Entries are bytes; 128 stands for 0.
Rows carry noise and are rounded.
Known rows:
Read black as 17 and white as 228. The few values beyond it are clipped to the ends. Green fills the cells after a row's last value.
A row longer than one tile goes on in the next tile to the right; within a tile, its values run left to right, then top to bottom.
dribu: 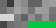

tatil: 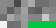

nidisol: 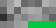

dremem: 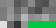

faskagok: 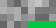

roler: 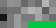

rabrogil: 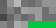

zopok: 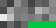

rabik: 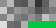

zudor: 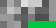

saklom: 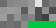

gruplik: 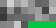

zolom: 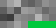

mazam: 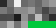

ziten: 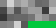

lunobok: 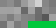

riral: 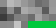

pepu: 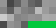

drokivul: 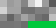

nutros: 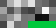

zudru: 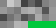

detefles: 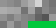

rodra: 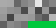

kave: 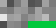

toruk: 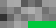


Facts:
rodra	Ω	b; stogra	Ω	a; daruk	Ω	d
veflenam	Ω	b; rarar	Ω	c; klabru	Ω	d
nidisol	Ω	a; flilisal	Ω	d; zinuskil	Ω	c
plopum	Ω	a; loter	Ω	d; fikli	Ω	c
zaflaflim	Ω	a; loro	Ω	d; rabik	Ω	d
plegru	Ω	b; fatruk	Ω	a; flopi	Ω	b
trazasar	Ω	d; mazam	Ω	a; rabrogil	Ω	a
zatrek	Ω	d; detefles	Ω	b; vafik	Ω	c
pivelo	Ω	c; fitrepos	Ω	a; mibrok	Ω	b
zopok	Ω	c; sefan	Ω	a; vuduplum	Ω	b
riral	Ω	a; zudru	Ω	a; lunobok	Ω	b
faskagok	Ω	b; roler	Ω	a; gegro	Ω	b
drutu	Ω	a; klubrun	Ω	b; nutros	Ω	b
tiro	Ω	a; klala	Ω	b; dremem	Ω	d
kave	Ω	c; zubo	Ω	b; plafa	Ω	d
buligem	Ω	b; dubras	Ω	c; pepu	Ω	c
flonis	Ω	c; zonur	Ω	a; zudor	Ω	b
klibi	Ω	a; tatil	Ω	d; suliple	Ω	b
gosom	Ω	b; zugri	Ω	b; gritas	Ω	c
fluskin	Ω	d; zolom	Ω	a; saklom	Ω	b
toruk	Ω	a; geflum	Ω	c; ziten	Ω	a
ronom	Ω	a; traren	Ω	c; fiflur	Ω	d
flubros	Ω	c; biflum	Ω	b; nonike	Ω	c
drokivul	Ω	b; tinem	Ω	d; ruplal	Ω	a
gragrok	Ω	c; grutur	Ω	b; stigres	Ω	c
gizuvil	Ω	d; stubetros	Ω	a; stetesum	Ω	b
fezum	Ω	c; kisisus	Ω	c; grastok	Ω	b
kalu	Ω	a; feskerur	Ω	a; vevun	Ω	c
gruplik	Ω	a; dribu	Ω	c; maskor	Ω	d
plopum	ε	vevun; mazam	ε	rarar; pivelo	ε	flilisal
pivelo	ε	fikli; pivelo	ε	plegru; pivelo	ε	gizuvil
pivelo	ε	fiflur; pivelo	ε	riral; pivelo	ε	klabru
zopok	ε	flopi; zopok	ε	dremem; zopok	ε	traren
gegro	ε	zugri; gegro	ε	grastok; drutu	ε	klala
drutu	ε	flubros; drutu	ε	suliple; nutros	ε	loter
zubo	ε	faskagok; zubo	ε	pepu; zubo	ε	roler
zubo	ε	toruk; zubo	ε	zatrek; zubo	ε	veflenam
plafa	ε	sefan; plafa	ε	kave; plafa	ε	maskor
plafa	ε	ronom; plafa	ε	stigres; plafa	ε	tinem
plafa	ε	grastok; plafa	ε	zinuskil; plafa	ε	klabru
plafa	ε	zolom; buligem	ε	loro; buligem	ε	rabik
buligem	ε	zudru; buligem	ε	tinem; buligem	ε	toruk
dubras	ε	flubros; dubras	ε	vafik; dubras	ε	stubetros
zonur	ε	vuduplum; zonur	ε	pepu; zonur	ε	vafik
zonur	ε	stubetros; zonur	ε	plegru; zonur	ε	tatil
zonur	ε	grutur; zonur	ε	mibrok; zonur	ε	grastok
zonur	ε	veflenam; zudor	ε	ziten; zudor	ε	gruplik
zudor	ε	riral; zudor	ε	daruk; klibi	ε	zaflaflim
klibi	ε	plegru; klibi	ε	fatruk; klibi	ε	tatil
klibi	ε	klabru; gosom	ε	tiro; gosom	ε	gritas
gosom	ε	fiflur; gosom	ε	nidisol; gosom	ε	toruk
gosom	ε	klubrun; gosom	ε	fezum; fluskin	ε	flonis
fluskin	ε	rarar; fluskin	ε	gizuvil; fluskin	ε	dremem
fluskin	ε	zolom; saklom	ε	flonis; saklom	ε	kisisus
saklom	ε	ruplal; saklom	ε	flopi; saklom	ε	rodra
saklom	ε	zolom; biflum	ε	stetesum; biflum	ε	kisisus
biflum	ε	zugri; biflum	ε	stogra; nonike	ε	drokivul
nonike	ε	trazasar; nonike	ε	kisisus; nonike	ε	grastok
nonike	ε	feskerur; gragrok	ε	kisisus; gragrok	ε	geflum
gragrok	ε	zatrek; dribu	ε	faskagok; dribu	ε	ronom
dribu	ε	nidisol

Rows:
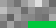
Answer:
grastok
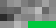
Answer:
stubetros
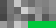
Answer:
klibi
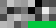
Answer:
loter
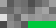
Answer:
flonis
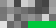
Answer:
daruk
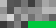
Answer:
geflum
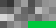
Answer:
dubras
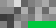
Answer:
feskerur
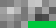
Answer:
gosom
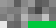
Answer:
gizuvil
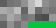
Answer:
zubo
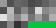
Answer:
traren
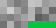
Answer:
klubrun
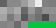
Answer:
gegro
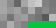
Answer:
plegru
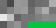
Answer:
pivelo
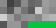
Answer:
vafik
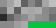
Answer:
tiro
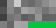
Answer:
plopum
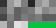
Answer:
drutu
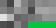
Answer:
nonike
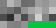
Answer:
stogra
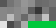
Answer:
plafa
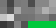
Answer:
gragrok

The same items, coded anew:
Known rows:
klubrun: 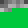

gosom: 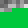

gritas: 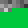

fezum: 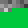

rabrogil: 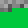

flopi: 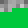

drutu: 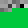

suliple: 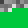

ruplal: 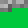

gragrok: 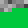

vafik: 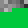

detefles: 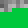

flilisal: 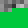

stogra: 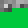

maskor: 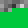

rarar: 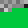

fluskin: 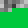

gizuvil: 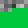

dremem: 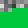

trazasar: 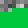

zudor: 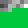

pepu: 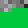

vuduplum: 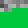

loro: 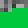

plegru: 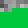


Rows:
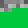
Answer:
faskagok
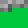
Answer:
zolom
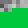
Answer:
biflum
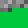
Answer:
toruk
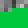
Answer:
zatrek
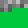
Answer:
riral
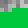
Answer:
saklom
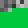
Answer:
daruk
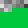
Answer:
zopok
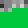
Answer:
drokivul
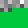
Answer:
mazam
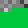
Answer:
fikli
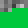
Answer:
tinem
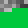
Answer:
flubros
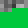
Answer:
fiflur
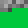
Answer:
roler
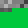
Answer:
zudru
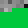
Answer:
kisisus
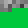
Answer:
stubetros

